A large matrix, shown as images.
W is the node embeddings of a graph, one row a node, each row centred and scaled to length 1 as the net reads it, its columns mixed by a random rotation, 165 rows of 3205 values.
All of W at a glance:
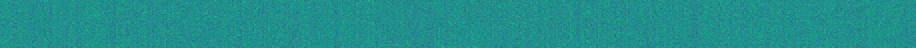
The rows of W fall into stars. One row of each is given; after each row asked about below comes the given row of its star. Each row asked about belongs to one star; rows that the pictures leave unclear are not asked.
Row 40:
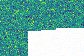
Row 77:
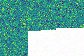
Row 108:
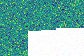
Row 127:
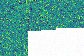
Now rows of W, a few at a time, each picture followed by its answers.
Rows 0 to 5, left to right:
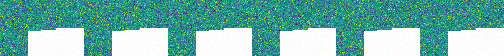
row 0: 77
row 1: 40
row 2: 77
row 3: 40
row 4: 40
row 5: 77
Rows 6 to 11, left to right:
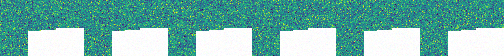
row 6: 108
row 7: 108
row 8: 108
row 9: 40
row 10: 77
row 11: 77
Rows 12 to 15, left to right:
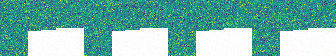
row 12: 127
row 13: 40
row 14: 108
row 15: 77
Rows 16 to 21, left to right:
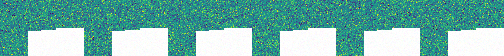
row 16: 127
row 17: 77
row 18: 108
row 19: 40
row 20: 108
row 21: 77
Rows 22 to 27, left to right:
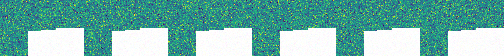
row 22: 108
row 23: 127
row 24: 127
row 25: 127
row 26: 77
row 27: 40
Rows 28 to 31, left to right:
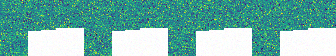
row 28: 108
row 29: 108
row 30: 40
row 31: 40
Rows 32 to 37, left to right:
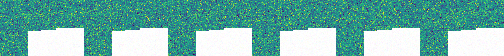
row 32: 77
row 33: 40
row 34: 77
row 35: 127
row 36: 127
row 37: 77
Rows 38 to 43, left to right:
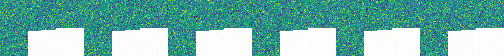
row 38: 40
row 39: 40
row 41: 127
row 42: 127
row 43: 108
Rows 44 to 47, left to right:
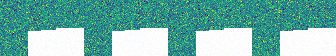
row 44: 127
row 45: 77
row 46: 127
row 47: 127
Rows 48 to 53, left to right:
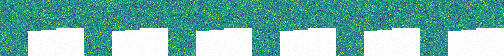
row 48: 127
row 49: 40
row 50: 108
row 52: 40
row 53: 77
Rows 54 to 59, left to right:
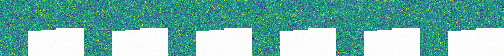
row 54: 108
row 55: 108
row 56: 77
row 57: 127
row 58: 40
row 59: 127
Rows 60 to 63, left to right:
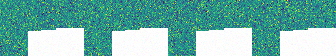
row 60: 40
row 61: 40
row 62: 77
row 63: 127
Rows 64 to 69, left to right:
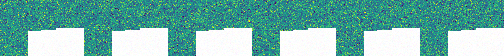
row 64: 108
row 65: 108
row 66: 77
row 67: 108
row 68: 108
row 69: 108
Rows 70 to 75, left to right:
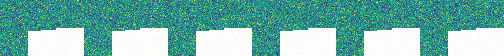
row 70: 77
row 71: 108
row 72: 40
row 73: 77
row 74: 108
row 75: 77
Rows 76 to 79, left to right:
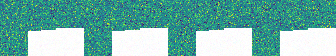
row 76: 40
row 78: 77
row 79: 108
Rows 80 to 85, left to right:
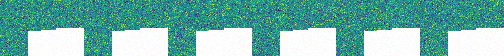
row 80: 40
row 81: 77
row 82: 108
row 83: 77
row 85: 108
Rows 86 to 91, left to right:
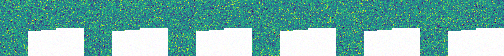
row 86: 127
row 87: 108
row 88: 77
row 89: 108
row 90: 40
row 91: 40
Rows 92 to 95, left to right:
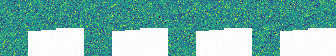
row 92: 77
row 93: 77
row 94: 108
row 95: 108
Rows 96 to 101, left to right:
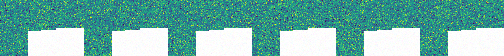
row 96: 77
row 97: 108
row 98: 127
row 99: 127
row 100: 127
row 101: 127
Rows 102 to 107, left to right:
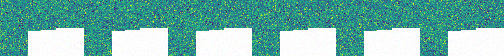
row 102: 77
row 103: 127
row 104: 40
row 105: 40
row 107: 40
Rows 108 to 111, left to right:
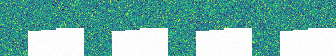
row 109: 127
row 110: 127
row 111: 40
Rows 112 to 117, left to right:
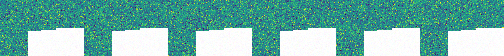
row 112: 127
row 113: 40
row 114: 127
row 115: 40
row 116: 108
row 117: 77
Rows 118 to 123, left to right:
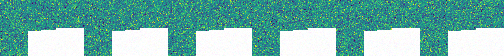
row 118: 108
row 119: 108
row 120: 40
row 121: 77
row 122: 108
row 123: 108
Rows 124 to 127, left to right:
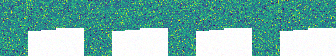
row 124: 127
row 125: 108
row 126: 127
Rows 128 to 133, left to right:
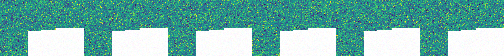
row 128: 108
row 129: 40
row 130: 77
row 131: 108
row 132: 77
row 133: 77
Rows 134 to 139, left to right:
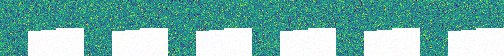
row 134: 77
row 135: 40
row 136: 108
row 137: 40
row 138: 77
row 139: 77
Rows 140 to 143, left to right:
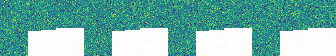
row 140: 127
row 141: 77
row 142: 77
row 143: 127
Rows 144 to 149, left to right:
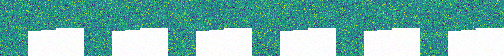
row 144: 108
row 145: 40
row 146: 40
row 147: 40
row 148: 127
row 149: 77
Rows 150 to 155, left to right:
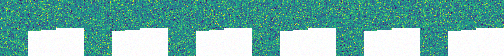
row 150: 127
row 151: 127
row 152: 108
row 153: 77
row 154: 40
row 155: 77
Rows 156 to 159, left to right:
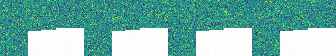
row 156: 40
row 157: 77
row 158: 40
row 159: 40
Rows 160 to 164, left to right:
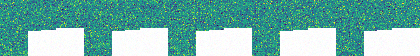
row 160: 108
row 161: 40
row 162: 127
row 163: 127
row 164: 77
